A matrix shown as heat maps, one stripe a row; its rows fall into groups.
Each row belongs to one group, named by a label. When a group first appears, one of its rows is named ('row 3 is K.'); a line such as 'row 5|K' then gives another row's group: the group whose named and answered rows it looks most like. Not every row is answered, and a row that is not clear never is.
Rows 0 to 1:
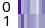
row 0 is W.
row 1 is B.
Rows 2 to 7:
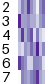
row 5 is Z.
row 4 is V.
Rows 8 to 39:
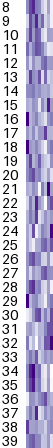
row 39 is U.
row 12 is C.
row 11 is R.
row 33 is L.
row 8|U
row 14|U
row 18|W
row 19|B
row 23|L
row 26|U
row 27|C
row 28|U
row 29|W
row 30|Z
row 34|U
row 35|U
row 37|L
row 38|W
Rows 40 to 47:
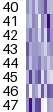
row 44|R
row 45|V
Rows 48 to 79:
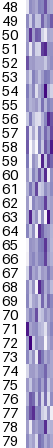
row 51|C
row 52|W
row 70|L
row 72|B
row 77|U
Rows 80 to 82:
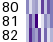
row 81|L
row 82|V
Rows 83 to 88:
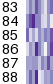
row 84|U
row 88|L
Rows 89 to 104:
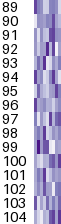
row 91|C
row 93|L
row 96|W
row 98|L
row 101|L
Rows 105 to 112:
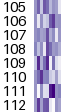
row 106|C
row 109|V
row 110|U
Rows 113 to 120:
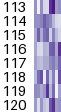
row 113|C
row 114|R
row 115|V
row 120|C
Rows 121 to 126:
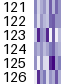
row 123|V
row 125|C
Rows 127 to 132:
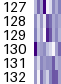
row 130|W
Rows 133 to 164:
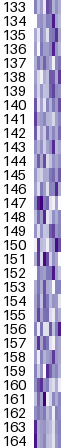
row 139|C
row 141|W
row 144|L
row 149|C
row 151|V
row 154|V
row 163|W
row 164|W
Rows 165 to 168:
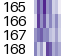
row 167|U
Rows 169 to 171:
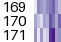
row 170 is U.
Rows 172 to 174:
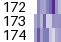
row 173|L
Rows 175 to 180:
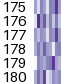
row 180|L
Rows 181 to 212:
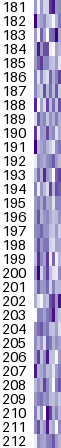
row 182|W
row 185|U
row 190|R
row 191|W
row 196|B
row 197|U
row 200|B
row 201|V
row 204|U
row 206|B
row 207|W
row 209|U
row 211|B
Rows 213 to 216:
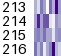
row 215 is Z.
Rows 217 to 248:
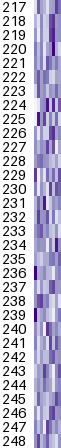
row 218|C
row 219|C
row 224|Z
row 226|C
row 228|U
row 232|V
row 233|U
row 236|W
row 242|C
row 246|C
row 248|B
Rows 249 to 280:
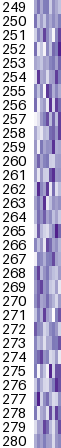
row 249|V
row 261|C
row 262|V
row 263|L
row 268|B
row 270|B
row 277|B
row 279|Z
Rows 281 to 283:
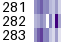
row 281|U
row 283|U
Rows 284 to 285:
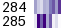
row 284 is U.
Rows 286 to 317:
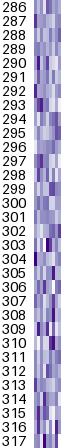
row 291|V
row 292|W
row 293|U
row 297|U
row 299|C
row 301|R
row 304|W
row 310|C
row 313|W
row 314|V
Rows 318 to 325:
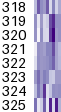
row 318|V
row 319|C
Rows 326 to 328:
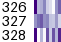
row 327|U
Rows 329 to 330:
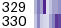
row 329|L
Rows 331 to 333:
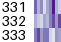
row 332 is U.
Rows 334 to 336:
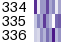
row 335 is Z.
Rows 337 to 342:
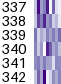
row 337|V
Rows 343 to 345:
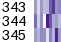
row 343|C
